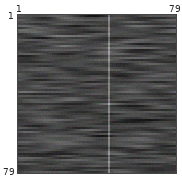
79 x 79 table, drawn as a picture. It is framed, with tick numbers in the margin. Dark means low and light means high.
Average level on the scale: 30%. Grain: streaks across. Odd lines: column 46.
